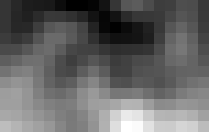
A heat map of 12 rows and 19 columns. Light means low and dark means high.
Slope: up to the top. Stripes: none. Ninth with the highest average: top middle.
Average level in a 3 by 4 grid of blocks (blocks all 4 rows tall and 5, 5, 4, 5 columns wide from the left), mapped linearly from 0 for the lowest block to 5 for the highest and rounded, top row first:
5554
3343
1201
